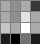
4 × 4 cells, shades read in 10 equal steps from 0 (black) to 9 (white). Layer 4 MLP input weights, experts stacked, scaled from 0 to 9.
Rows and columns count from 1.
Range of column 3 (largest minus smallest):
5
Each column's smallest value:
1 0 4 1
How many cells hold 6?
6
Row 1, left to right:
6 5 6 2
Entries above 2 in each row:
3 4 4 1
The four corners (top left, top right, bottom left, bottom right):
6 2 1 1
